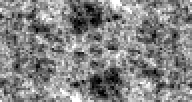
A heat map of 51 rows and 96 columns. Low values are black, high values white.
Slope: none. Symmetry: a half turn. Grain: blotchy. Seam: none. Histogram: bell-shaped. Odd rows or columns: none.
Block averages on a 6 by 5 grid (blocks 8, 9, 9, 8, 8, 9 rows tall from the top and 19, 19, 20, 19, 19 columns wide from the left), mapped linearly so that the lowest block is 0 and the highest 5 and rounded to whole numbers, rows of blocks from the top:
34153 | 22032 | 23332 | 23332 | 23022 | 35143
